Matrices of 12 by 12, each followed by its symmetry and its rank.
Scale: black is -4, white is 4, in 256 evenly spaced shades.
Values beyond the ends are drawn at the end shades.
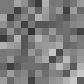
symmetric, full rank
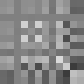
symmetric, rank two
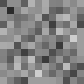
symmetric, full rank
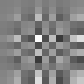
symmetric, rank one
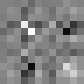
symmetric, rank two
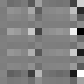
neither, rank one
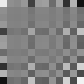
symmetric, rank one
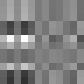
neither, rank one
